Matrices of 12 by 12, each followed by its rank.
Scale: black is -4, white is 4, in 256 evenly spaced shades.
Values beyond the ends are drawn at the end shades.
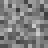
full rank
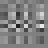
one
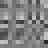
two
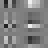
one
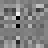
two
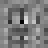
two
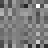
two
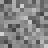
full rank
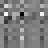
two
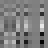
one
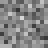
full rank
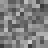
full rank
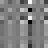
one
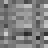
two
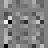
two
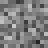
full rank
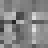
two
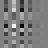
one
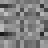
two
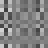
one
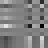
one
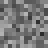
full rank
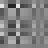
one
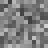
full rank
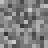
full rank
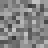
full rank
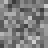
full rank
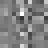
two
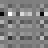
one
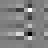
one
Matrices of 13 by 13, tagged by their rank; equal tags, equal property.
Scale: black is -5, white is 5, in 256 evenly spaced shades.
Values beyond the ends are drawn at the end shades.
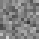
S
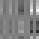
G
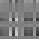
G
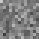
S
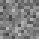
S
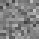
S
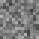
S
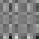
G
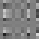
G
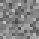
S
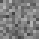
S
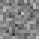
S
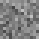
S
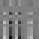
G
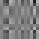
G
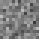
S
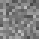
S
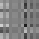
G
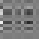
G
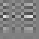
G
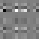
G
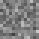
S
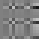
G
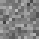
S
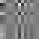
G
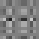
G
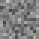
S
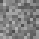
S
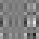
G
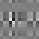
G
